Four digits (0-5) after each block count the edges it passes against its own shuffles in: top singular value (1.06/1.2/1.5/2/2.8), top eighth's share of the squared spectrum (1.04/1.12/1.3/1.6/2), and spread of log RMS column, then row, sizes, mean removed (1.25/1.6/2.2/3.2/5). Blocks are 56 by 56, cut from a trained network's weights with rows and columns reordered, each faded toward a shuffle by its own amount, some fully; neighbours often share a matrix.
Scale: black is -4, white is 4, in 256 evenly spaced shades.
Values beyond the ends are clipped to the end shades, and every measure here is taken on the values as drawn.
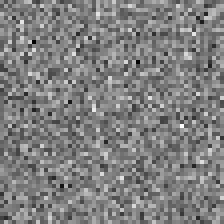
0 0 0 0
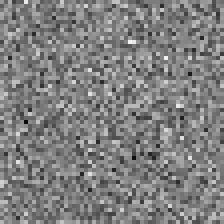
0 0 0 0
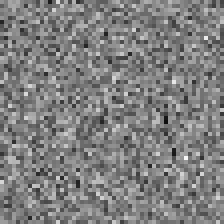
2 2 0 0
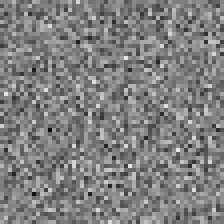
0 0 0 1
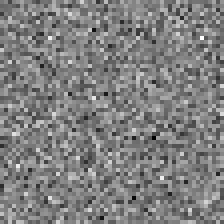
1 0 0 0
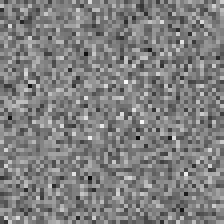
1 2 0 0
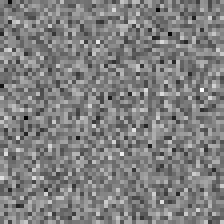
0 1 0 0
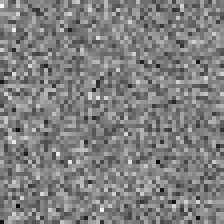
0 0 0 0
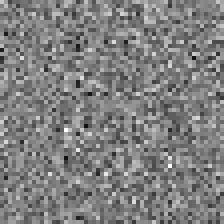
3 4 2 1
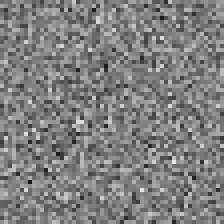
0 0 0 0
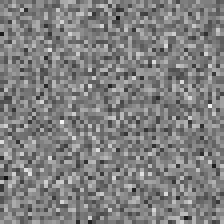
0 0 0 0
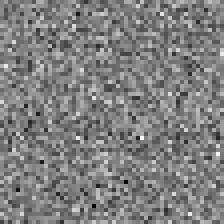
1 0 0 0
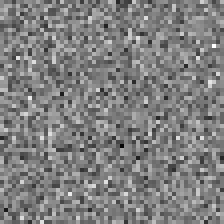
1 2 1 0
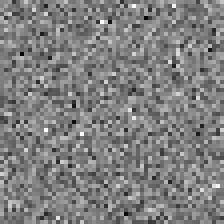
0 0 0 0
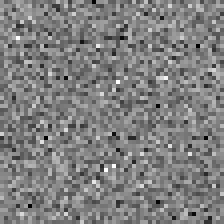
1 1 0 0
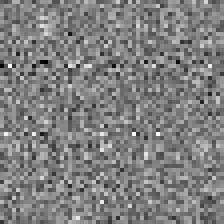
3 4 2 2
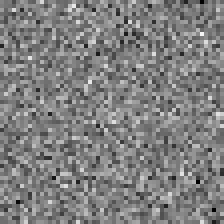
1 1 0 0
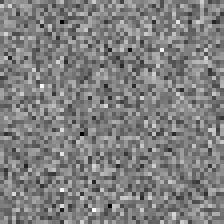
1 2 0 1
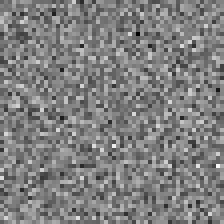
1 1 0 0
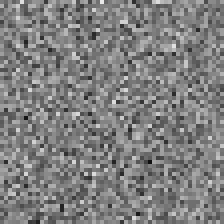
2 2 1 0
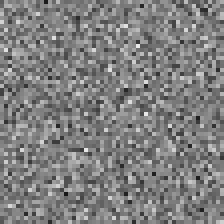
1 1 0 0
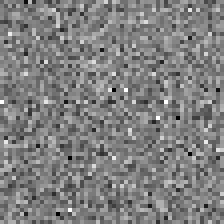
1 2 0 1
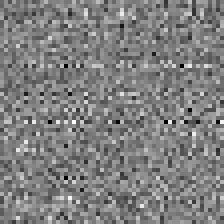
3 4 2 2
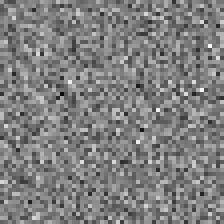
1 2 0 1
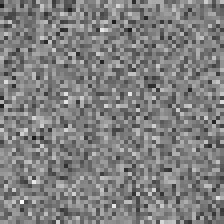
2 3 1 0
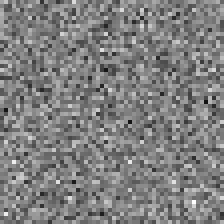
2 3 1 0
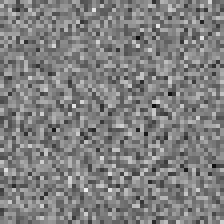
2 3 1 0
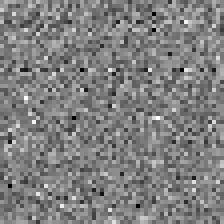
2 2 0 1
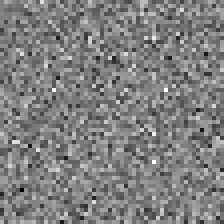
0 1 0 0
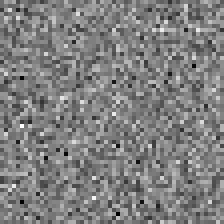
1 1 0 0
